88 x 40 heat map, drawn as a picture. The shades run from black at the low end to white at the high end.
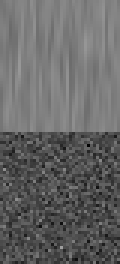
The table splits into 2 rows of 1 panel. Panel 1,1: middling, streaked downward, faint in contrast. Panel 2,1: low, fine-grained.
